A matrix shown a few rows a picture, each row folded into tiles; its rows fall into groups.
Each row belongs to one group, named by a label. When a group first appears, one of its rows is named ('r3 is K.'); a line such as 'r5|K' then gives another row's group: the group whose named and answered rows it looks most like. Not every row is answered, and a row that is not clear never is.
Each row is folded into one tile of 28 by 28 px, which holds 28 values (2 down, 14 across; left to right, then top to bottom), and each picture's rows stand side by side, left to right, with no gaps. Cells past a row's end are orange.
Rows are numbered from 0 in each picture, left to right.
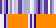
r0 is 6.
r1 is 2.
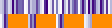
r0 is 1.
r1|2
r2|6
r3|2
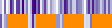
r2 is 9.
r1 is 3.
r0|2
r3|9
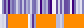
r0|9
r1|1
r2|2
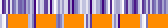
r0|9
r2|1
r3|6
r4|9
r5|9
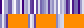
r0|2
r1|9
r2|2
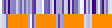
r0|9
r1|6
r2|1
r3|2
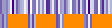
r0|1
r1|6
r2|2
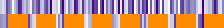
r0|6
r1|2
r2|6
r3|2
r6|9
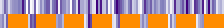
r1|6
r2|2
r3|1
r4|3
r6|6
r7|1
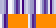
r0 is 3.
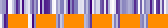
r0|3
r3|3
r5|2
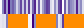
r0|9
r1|6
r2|9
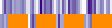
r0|9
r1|1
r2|1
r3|3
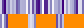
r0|3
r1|2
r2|6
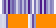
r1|1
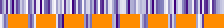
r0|1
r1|1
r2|2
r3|2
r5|1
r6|6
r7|2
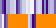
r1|6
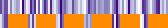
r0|3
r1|3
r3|9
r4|3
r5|3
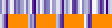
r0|6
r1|6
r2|6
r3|3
